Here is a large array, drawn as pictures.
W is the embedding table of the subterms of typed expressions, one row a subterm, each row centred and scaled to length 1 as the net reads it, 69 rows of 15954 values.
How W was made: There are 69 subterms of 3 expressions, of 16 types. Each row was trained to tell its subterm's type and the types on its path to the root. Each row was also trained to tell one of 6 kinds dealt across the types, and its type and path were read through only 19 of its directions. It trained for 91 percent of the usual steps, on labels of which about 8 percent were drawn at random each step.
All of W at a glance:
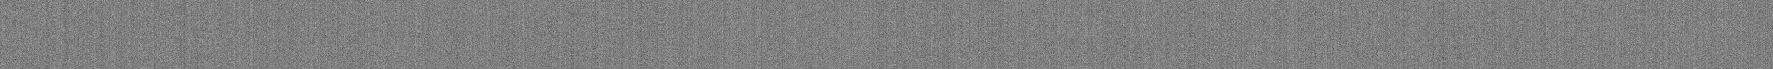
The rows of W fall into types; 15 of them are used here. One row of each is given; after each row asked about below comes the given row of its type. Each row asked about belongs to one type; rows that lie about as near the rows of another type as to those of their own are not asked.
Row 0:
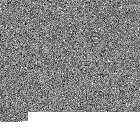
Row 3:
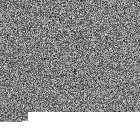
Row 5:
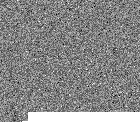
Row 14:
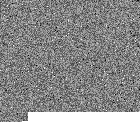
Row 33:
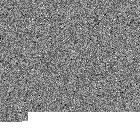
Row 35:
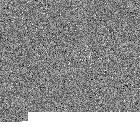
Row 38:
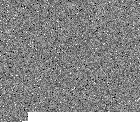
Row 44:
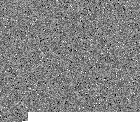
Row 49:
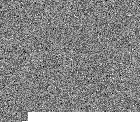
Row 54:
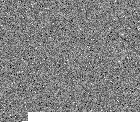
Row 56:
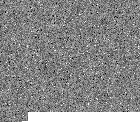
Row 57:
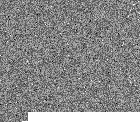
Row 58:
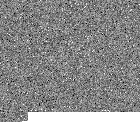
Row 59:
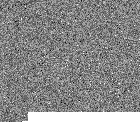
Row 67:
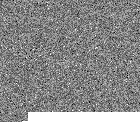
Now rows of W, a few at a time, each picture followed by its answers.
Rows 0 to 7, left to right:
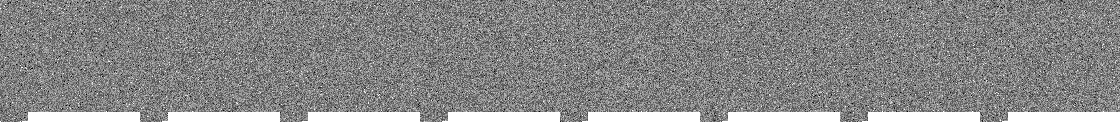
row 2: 58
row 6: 59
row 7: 33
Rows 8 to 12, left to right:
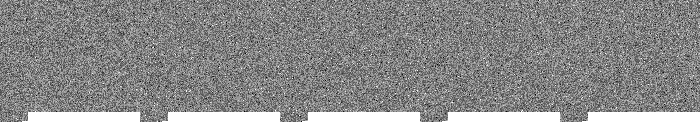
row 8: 0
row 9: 14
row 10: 5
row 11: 49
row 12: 49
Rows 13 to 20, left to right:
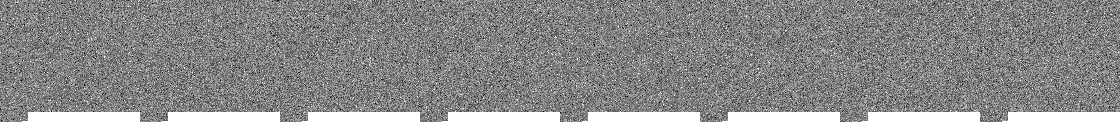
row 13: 67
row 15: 58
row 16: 54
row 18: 49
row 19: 58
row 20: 0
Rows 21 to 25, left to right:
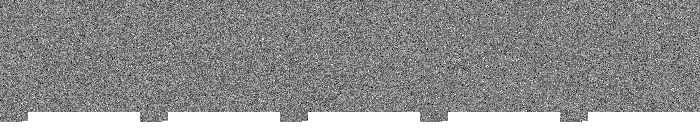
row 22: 33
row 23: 3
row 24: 0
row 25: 14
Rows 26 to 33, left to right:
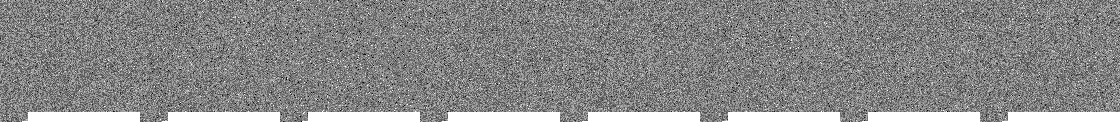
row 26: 33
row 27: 54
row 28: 44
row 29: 44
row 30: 35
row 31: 3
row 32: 58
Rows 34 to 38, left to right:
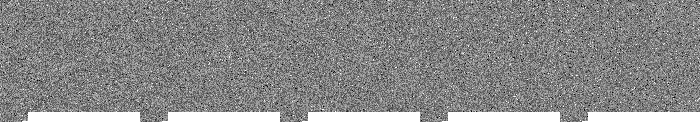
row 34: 49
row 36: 35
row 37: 58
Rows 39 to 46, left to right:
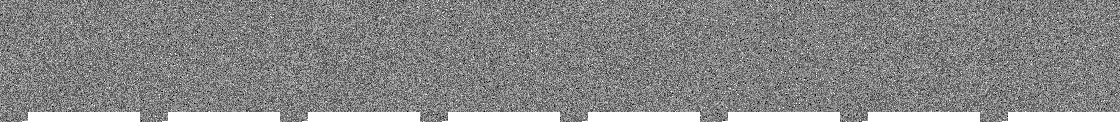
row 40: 0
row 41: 33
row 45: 49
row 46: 54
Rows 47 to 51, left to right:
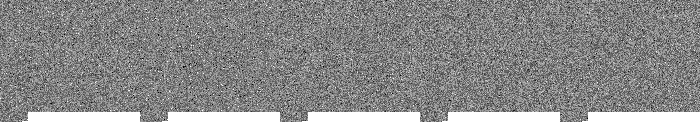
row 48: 38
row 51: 67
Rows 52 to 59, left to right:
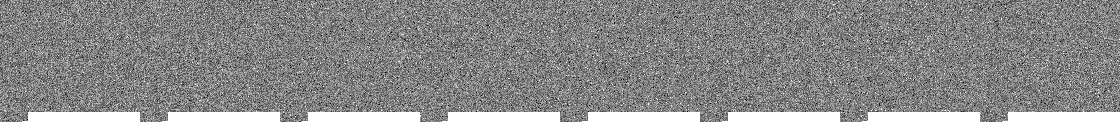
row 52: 14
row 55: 67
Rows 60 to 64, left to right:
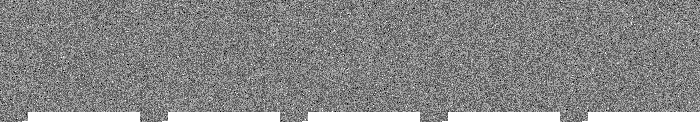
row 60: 33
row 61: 0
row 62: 35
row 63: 14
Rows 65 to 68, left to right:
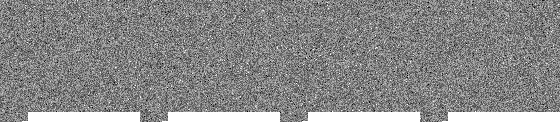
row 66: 14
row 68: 35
